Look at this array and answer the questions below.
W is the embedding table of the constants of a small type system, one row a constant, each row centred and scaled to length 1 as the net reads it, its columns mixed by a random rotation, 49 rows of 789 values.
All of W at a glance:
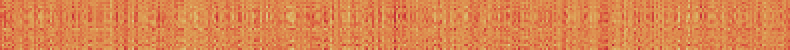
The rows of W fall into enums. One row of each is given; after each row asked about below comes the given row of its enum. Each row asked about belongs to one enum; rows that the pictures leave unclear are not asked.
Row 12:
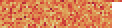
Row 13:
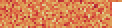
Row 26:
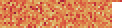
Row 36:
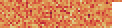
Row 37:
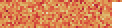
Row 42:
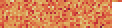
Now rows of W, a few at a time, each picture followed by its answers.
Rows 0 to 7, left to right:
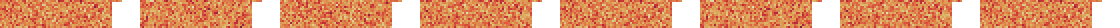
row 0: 13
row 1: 42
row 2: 36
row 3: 37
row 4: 13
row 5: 42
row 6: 37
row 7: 13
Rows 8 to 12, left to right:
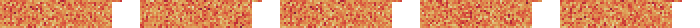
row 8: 26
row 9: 42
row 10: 26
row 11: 36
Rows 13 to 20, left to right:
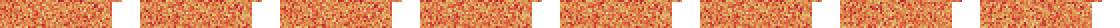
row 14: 37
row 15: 13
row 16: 37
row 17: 37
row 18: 37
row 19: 26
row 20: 12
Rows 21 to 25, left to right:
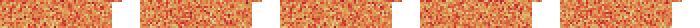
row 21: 12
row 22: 36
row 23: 12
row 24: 37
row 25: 36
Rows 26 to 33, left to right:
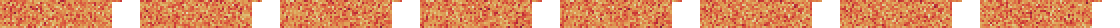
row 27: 37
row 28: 42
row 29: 42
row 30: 42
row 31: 13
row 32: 13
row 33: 36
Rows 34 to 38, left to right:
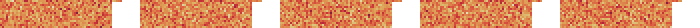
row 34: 42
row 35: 13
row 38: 36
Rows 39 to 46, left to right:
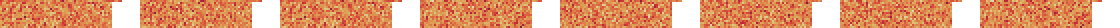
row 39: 12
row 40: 26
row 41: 12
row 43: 13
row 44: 36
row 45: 36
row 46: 42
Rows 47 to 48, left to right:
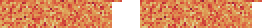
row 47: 12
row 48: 12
